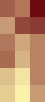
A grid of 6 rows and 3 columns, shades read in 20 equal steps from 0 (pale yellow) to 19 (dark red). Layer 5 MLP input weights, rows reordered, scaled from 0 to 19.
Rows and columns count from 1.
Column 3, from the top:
19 15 9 9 9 7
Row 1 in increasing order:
10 12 19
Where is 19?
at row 1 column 3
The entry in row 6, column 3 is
7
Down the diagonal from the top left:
12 14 9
